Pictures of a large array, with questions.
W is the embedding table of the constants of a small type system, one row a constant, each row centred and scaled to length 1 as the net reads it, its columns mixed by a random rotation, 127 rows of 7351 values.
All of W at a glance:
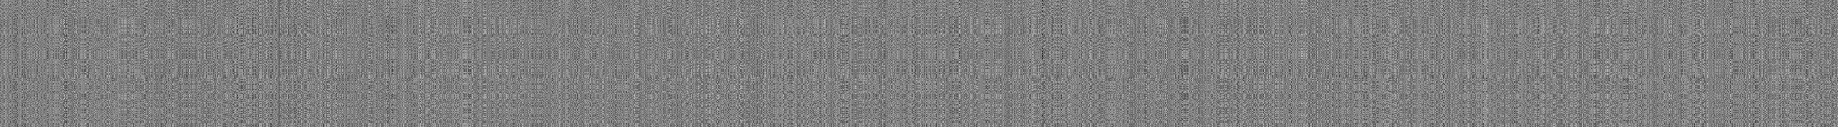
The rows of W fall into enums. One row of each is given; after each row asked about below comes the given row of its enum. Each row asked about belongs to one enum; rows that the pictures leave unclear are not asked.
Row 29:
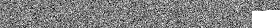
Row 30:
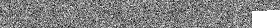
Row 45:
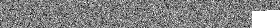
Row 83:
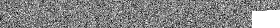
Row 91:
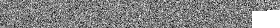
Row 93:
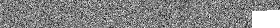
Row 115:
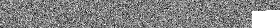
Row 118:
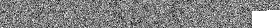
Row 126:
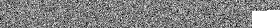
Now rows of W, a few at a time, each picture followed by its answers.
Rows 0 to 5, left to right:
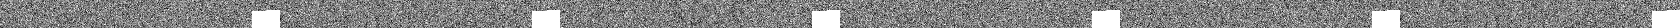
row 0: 115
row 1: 83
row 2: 118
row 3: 115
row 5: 83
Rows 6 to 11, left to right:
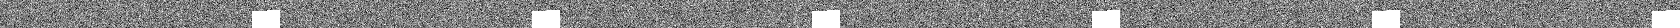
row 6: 91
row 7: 115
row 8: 30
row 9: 91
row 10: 29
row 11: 115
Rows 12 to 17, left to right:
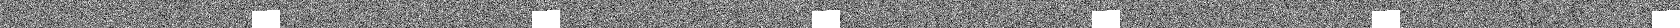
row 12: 93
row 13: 91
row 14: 29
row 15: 83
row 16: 45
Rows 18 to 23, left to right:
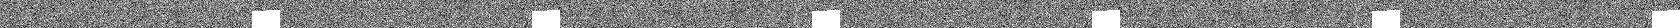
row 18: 29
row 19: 93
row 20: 30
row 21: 93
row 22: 30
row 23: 93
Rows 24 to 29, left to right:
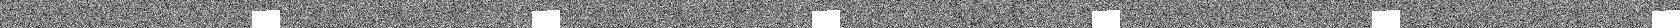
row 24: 45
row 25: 30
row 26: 30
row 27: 118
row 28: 45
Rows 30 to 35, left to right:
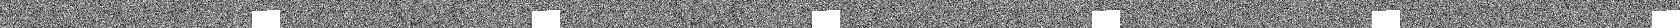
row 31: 118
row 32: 118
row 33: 29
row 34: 115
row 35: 45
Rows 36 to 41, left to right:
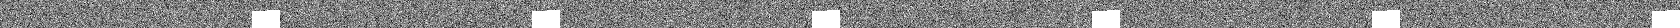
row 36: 45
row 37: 83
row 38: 93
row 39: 30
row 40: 93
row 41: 45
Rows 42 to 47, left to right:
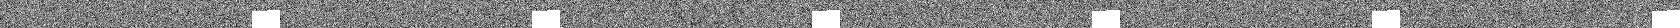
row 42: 126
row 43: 126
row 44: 118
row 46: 126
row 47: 30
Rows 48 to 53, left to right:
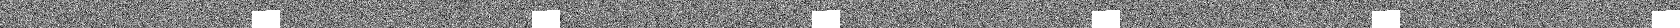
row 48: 115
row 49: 93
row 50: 83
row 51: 115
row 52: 45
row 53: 115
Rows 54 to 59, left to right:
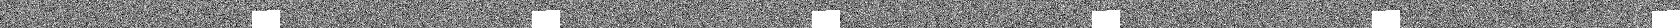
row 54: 126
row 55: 115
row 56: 115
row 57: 83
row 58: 115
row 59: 30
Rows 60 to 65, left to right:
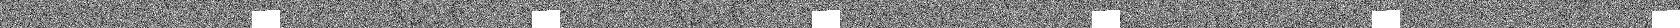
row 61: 118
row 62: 118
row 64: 83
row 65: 93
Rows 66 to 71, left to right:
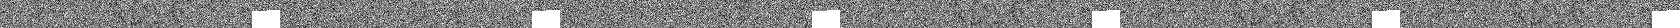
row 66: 118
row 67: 29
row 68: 93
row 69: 118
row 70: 118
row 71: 118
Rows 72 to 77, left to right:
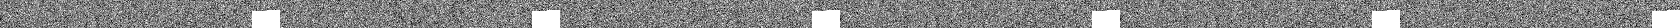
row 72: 83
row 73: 118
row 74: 29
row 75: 83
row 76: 83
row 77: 126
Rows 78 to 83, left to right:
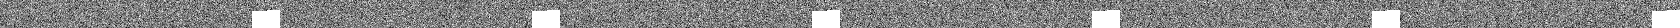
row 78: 91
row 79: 93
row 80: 91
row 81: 45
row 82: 45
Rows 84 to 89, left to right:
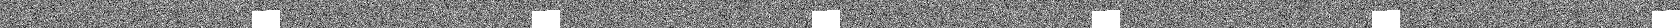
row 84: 29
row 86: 93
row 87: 45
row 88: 93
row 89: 29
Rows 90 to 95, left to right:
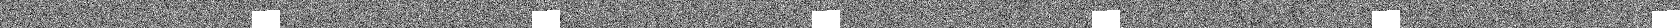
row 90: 45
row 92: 83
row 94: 118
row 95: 30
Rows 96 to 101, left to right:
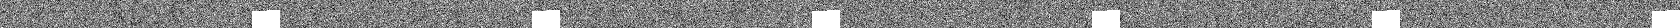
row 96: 118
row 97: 29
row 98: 30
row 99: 93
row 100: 83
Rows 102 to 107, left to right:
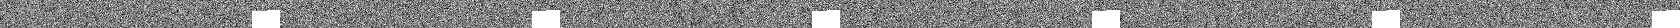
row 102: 126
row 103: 115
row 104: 118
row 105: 29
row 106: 83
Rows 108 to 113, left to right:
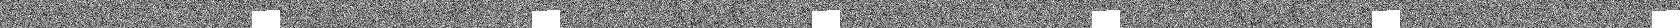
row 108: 45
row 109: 30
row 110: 118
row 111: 45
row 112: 118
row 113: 45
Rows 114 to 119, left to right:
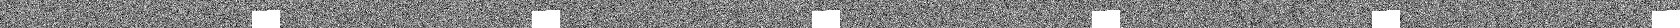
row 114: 126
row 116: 29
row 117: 45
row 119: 83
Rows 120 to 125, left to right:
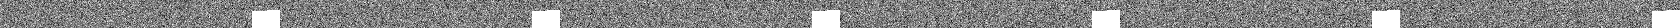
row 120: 93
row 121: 45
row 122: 45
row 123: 83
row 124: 126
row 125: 29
